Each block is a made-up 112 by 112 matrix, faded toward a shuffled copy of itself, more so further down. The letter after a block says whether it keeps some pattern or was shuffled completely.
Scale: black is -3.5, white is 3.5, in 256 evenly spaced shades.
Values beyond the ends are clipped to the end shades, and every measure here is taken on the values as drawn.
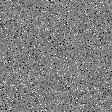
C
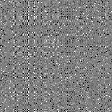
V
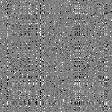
V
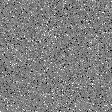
C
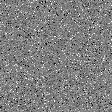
C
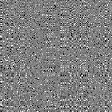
V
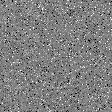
C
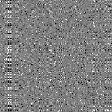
V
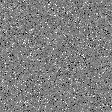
C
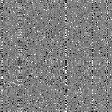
V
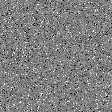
C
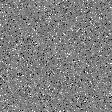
C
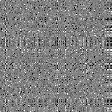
V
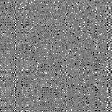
V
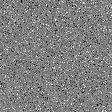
C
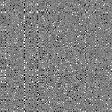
V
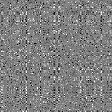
V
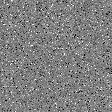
C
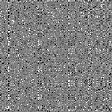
V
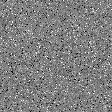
C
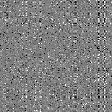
V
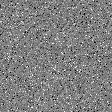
C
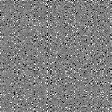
V
